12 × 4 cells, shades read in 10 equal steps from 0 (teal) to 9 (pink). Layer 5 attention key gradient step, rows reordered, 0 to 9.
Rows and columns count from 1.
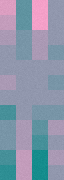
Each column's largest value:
8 7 9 6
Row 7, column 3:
5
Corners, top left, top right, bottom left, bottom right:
8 5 1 5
